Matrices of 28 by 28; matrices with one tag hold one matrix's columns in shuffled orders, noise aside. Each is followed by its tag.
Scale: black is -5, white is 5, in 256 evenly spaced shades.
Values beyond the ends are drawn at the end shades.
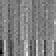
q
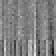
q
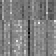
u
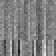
q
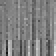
q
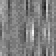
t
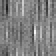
t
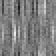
t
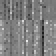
u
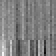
q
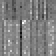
u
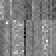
u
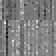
u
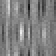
t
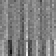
q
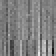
q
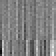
q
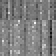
u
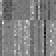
u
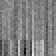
q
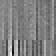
q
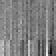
q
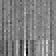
q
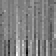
q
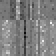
u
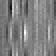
t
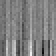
q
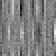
t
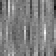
t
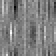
t
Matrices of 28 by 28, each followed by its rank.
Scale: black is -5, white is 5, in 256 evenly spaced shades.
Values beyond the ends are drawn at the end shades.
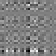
two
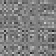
three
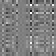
two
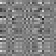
two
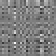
two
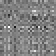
three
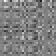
three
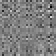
three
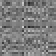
three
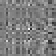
three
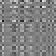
two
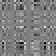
two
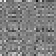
three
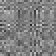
three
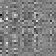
three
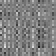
two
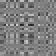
two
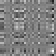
two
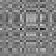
two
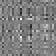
three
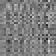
three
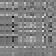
two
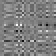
two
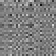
three
